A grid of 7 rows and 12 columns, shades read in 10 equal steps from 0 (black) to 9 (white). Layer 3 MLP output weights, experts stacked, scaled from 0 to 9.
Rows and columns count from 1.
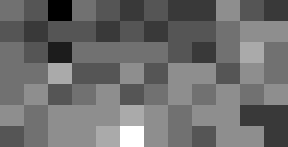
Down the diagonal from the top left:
4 2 1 3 5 6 5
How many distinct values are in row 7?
6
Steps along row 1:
down down up down down up down same up down down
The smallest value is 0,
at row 1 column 3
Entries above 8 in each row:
0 0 0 0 0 0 1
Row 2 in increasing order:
2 2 2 3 3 3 3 3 3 4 5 5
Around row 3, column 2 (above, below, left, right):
2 4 4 1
